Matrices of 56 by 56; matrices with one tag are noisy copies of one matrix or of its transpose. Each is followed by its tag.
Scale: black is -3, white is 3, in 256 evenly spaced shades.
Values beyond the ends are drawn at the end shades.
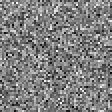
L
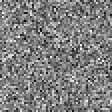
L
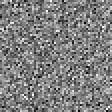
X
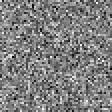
L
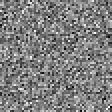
X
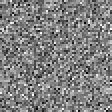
X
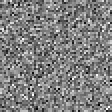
X
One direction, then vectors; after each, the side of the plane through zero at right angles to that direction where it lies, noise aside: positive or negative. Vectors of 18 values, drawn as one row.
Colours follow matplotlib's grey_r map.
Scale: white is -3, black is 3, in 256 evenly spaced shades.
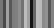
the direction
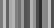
negative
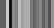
positive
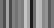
positive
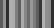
negative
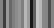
positive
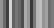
positive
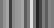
negative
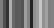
positive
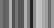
positive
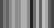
positive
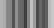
negative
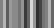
negative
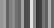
negative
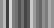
negative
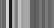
positive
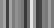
negative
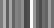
negative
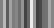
negative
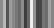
negative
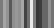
negative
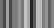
positive
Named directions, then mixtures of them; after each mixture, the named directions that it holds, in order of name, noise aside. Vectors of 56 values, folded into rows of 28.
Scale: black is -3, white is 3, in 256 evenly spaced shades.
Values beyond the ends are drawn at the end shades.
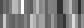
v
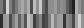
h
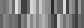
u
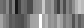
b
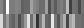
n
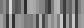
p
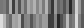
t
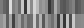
p, t, v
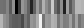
b, u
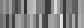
h, p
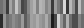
n, u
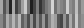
p, u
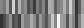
t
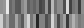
n, u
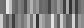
n, p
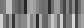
n, p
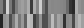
h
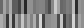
p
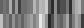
b, t, u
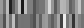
p, v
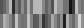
h, p, t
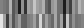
b, p, t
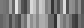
u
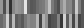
p
